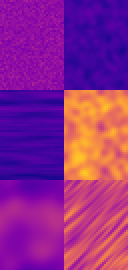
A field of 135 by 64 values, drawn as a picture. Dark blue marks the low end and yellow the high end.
The table splits into 3 rows of 2 panels. Panel 1,1: low, fine-grained, faint in contrast. Panel 1,2: very low, blotchy, faint in contrast. Panel 2,1: very low, streaked across, faint in contrast. Panel 2,2: high, blotchy. Panel 3,1: low, smooth. Panel 3,2: middling, slanting up to the right.
